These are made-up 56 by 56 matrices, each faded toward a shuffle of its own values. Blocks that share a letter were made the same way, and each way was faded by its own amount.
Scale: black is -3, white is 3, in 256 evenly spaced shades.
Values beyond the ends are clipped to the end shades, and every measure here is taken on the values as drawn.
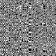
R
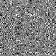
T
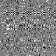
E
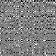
E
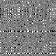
E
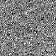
T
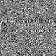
T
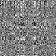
R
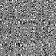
T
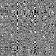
R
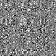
T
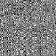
R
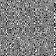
R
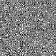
T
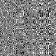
R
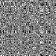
R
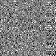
T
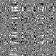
E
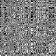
R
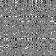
E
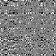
E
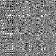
R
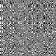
R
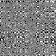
E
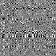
E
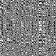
R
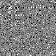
T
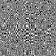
E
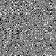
T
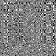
R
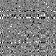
E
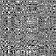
E
